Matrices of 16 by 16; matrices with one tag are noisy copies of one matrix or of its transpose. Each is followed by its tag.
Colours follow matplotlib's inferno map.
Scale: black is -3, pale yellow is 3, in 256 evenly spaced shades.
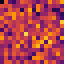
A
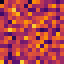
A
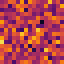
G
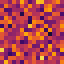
G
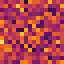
G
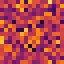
G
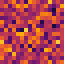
G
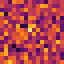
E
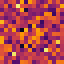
G
